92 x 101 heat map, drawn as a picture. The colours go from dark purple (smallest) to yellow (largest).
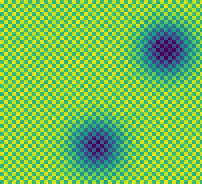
Odd rows or columns: none. Dips: two. Mirror symmetry: none.
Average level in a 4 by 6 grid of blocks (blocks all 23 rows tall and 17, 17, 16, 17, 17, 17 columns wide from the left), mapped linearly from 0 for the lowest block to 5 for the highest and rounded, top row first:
555522 / 555511 / 553355 / 550155
